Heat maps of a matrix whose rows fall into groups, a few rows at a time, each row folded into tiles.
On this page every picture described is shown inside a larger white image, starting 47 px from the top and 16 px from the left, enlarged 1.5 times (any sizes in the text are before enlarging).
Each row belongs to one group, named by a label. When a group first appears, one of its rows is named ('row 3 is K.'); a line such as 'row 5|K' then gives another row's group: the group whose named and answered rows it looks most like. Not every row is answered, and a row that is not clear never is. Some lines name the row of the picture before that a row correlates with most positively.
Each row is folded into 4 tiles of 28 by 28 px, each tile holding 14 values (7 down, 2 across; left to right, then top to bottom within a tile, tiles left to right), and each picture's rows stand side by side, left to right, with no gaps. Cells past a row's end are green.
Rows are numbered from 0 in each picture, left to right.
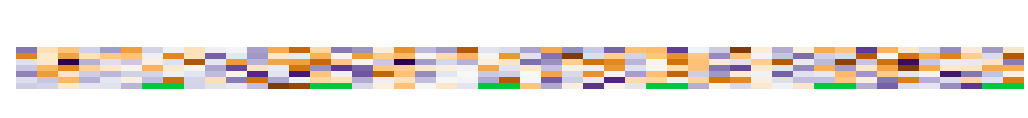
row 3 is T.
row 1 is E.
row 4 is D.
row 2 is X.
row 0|X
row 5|X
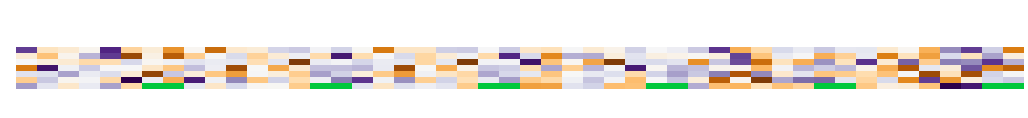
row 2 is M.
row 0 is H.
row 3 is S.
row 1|M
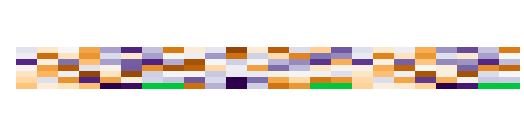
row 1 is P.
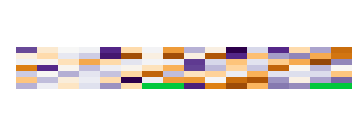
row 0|H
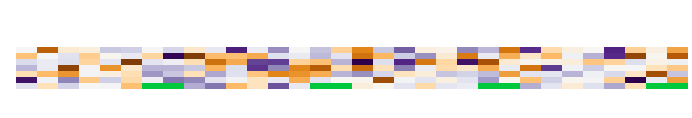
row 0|M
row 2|S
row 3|H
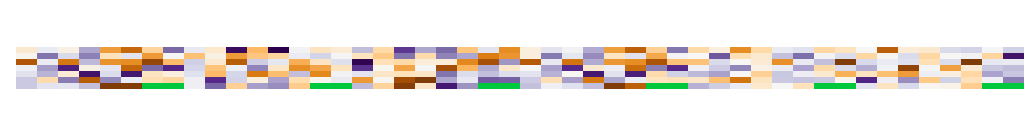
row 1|T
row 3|E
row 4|D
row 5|M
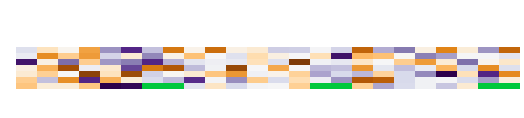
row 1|M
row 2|S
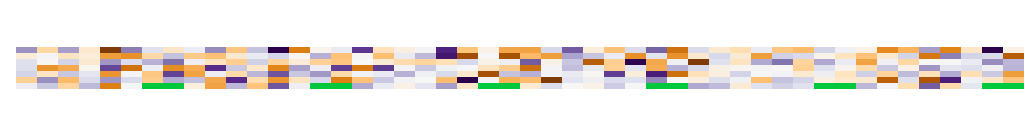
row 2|H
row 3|S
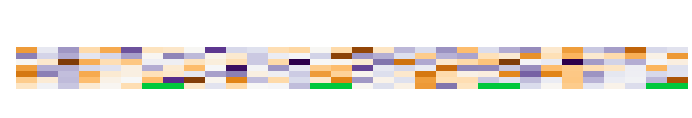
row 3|X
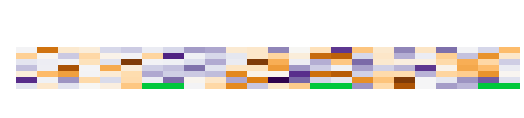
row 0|M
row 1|T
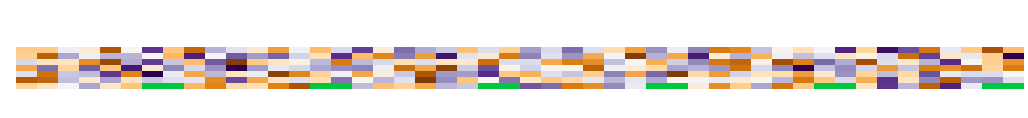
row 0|S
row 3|S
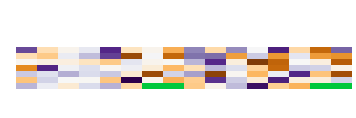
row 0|H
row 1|T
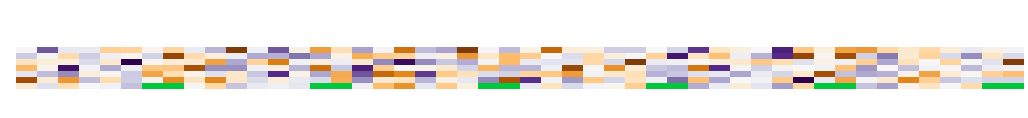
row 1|D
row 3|M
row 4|H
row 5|D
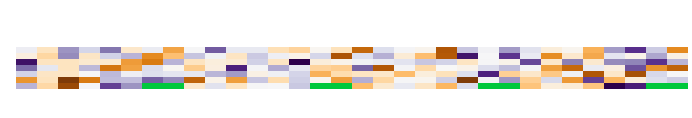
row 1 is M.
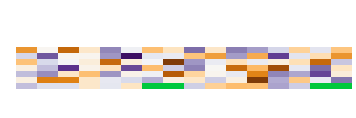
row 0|D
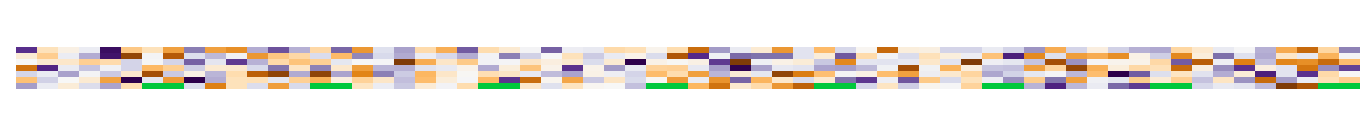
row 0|H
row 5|M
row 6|X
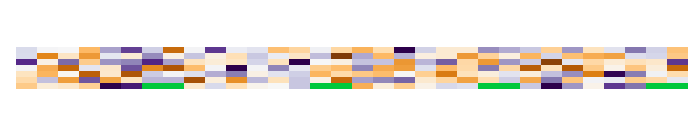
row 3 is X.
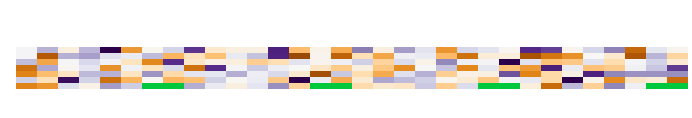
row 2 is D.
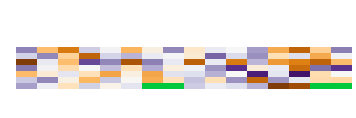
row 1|E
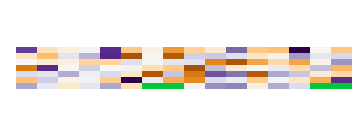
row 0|H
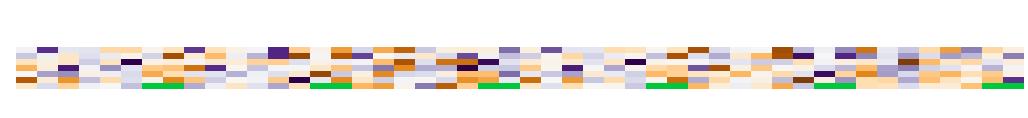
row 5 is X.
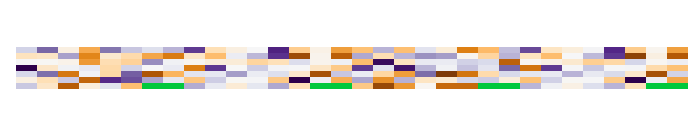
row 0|T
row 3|H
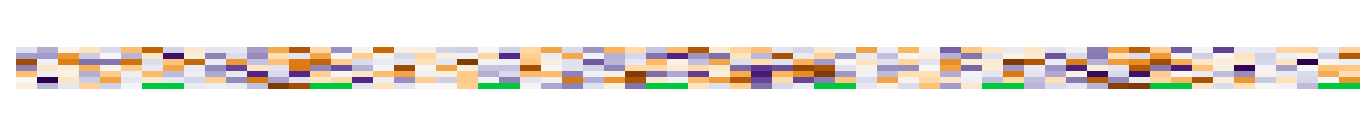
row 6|E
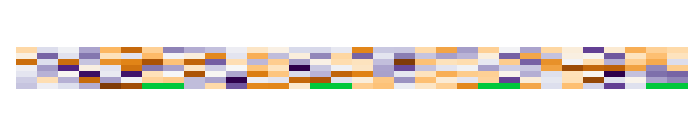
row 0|E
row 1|P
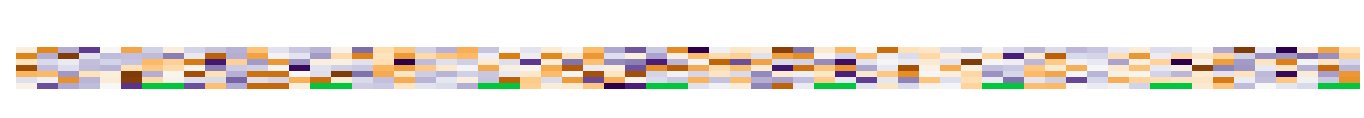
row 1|P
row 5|M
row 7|D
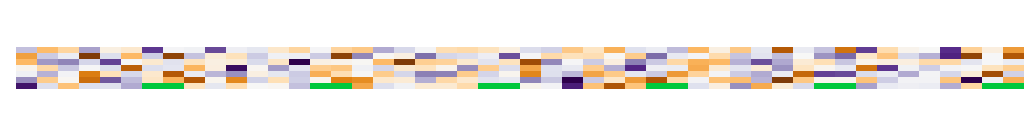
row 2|S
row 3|P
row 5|H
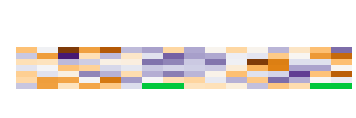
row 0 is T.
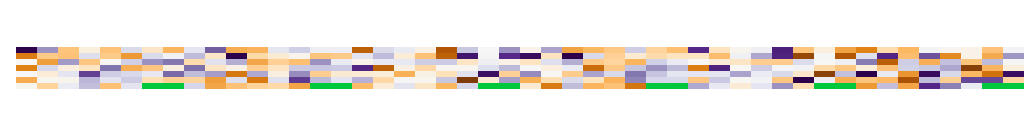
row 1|T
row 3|T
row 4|H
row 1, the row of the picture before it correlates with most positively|1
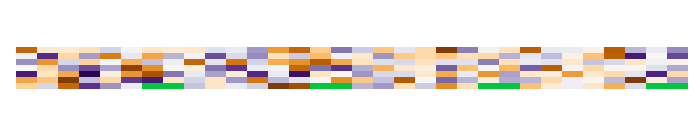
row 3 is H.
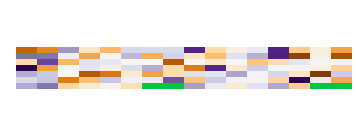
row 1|H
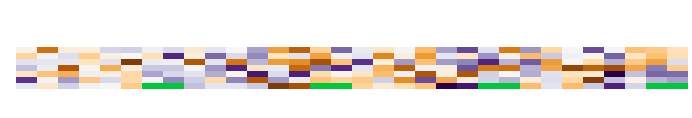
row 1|E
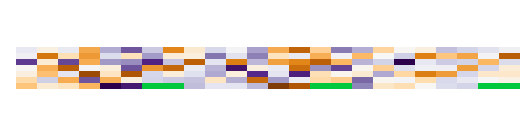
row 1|E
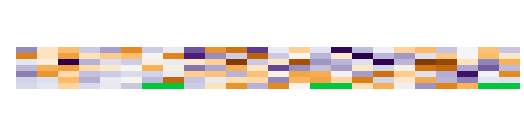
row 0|X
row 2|T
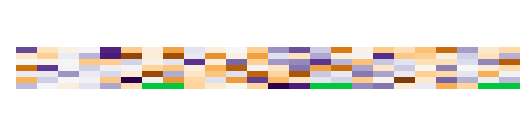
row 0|H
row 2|D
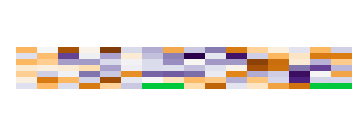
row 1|T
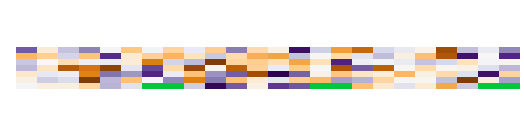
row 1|X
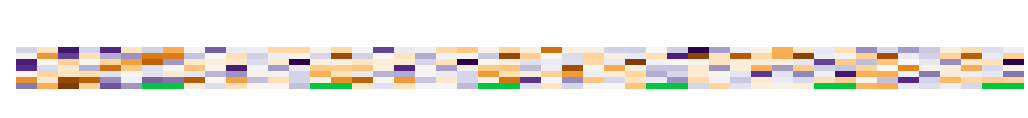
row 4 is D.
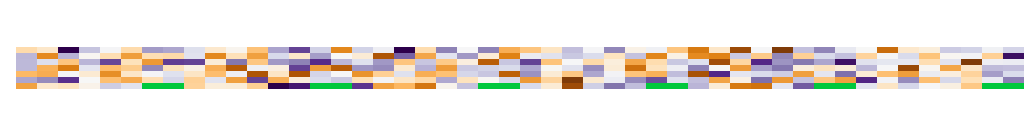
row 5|M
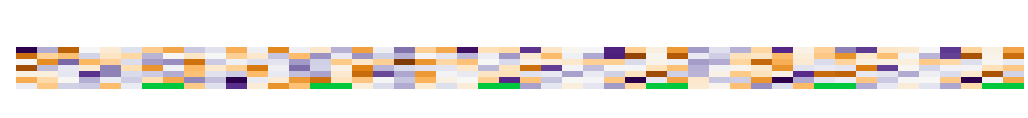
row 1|P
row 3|H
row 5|H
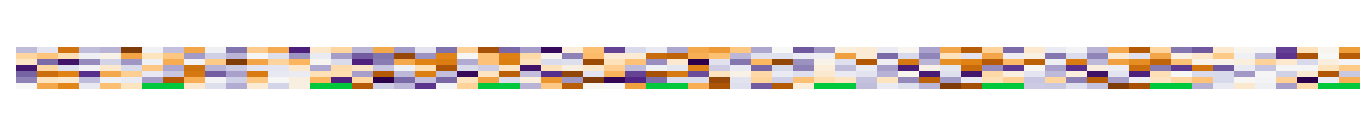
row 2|T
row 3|T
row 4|S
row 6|E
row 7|H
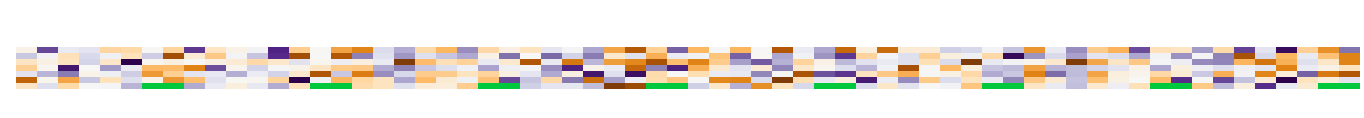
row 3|E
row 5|M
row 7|T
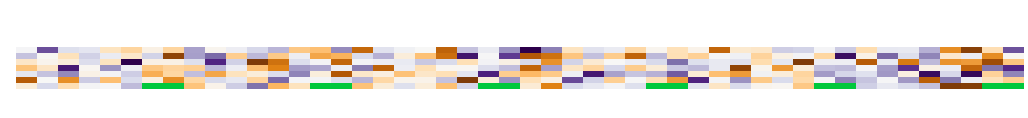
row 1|T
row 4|M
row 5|E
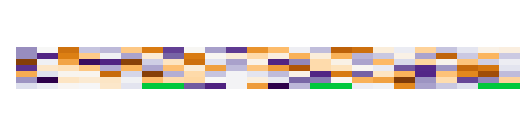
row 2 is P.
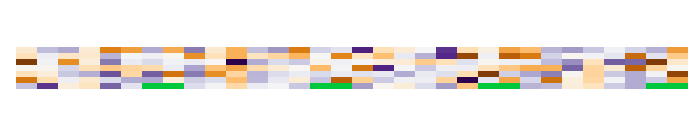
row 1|X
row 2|H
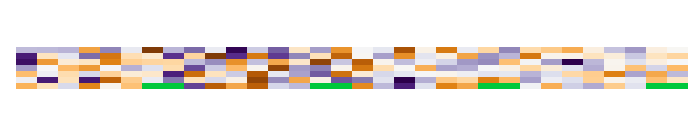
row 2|P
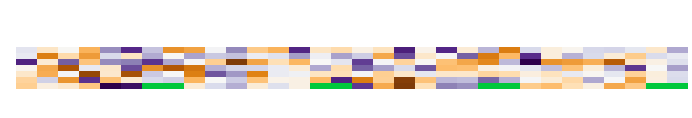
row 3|S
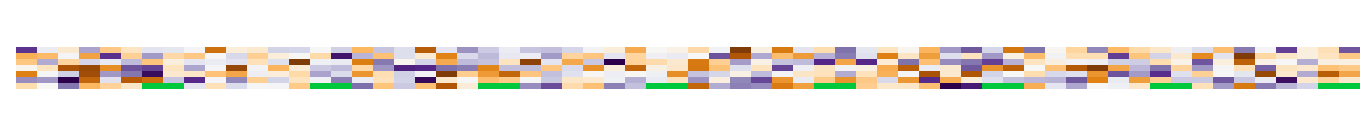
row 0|P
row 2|P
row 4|P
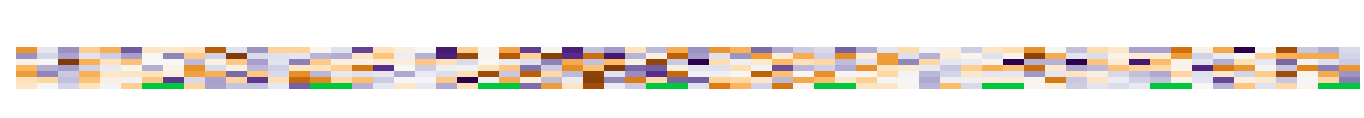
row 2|H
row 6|S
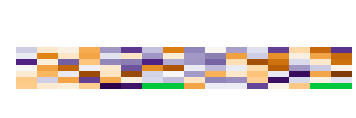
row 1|T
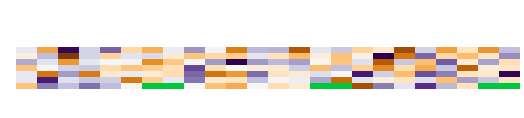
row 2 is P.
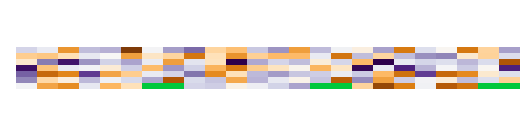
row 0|X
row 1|X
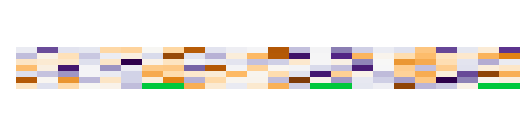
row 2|T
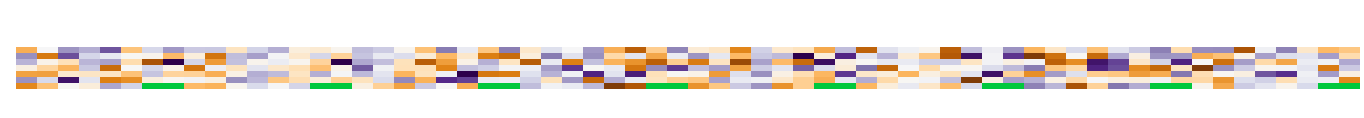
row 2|T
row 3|E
